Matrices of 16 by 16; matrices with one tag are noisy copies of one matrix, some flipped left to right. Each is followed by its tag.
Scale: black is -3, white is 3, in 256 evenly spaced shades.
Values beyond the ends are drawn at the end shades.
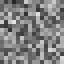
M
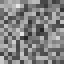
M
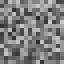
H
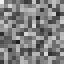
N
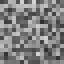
H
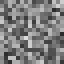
N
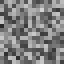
N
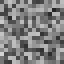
N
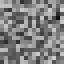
N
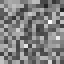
M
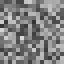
M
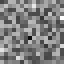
H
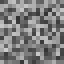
H
